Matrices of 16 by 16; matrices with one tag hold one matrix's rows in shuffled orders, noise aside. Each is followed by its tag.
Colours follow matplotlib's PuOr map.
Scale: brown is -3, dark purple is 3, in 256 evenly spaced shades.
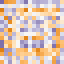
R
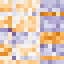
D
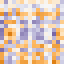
R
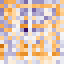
R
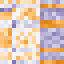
D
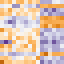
D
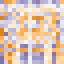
R
